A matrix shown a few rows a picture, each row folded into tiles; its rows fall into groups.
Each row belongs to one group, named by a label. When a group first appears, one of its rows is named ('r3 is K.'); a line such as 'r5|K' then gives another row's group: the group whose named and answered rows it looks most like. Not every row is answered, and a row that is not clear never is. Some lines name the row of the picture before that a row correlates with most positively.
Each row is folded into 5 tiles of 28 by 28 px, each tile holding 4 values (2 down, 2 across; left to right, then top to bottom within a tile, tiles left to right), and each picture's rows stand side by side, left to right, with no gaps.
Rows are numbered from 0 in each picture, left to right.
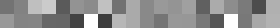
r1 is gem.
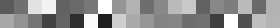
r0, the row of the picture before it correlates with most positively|0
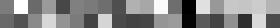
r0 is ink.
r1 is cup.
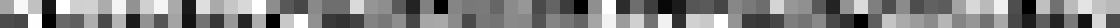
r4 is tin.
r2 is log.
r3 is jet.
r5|log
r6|ink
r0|cup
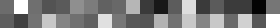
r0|ink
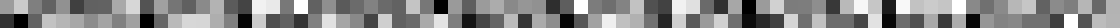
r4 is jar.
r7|gem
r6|cup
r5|log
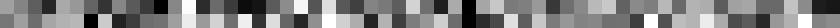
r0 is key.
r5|jet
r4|gem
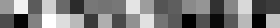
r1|jet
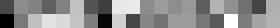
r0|jar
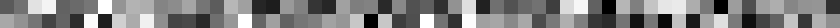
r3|tin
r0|gem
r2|key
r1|jet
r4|cup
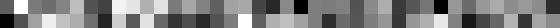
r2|jet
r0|jar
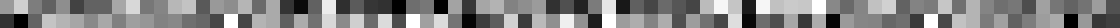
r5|cup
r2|tin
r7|key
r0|ink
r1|gem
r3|log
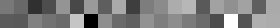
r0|key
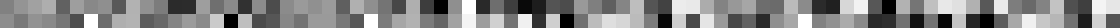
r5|jet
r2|gem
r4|jar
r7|jar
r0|gem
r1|key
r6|cup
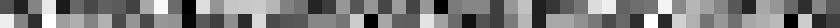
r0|tin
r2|key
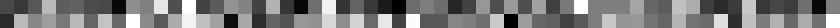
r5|tin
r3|key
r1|ink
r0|tin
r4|jar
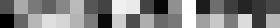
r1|tin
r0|jar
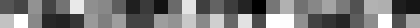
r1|tin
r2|jet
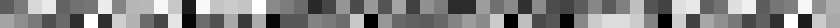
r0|gem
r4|jar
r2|key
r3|key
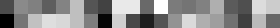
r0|jar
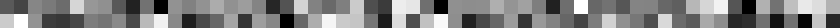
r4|ink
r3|log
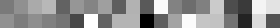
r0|gem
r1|jar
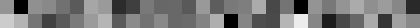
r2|log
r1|key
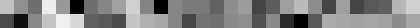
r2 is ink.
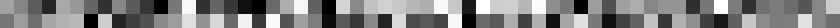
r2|cup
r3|cup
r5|ink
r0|key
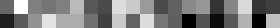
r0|jar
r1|jet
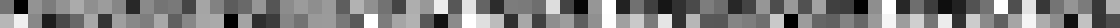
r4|tin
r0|log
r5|key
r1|key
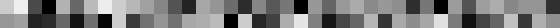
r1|key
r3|log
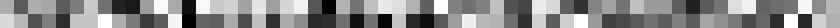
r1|cup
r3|jar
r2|cup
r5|gem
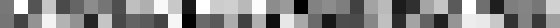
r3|ink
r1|cup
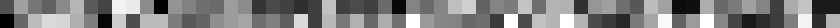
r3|gem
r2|tin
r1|jet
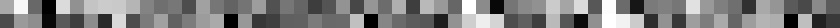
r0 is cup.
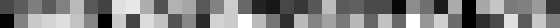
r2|tin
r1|jet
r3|log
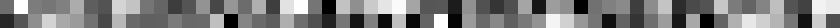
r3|tin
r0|jar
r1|key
